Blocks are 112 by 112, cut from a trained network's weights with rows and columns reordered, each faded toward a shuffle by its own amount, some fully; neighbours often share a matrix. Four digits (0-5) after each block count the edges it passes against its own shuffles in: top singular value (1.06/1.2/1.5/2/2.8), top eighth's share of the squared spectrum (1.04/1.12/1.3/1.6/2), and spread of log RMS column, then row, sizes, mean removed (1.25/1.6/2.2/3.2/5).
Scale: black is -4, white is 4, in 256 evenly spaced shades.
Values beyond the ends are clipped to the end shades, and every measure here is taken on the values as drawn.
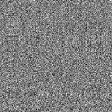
4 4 2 2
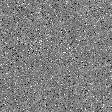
0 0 0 0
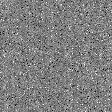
0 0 0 0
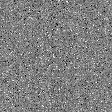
1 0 0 0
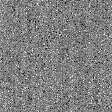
2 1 0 1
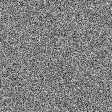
0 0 0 0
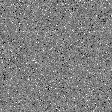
0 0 0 0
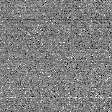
3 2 2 1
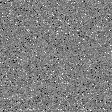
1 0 0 0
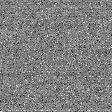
2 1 1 0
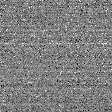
3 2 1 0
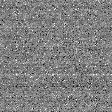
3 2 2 1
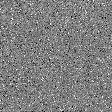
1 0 0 0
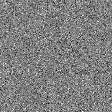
2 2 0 1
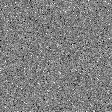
1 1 0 0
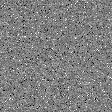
0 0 0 0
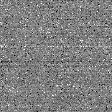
3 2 2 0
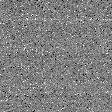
2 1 1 0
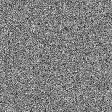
2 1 0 0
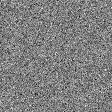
1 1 0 0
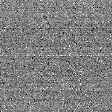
3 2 2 0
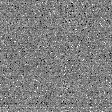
2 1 1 0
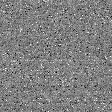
1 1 0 0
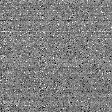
3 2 2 0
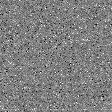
1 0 0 0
